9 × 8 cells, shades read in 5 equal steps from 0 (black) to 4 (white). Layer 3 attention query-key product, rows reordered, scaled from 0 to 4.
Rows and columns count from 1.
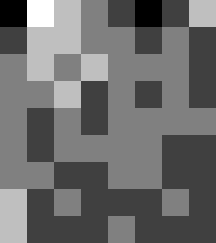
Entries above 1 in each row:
4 5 7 5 6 5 4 3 2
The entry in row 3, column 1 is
2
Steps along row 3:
up down up down same same down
